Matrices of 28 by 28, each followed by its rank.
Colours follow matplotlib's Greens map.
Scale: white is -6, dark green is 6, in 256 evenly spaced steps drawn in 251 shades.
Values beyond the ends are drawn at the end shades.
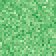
full rank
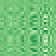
two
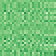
three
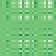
one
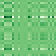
one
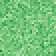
full rank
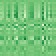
two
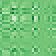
two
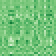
three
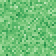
full rank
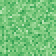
full rank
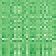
three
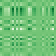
one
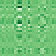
two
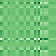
one
